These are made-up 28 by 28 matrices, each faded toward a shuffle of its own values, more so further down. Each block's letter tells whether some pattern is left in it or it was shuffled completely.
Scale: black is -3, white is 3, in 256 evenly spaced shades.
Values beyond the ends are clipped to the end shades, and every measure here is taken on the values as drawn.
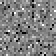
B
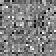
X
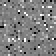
B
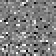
X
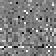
X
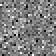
B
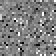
B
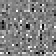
X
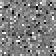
B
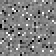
B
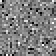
B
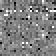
X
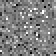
B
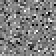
B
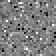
B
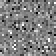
B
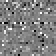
X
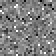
B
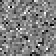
B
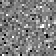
B
